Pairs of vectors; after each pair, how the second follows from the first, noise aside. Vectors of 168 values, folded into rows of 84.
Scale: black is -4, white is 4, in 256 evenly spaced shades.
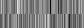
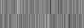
shrunk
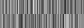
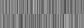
shrunk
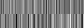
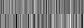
copied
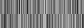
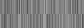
shrunk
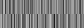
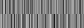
copied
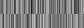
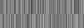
shrunk
